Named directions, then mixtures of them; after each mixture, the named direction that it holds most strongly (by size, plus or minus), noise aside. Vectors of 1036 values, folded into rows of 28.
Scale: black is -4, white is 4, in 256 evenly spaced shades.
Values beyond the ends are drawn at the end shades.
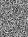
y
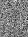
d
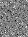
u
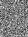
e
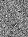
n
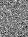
u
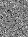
u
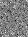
u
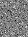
u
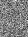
d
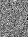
d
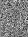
d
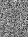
d
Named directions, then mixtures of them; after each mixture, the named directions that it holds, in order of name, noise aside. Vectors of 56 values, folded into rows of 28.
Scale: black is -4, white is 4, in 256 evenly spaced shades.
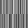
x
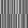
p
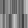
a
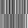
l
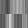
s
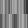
a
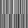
x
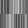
p, s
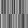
a, p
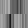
s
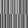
p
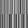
p, x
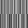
p, x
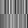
l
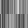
a, p, s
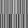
p, x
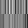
l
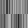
l, s, x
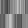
s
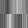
s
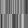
a, p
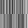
a, l, x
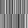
l, x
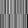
l, p
